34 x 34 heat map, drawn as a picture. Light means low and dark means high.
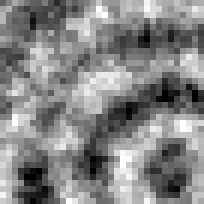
Average level on the scale: 50%. Rings: centred on the bottom right. Slope: none. Grain: blotchy. Mirror symmetry: none. Odd rows or columns: none.
